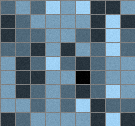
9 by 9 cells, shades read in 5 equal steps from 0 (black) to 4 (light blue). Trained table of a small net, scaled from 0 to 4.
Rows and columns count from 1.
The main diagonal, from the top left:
2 2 2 3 2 0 2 2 1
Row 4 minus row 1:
0 -1 -1 -1 -2 -1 1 3 -1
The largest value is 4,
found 9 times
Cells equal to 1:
19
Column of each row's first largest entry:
4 8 8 8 4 1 8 6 8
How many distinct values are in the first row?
4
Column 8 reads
1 4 4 4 3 3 4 2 4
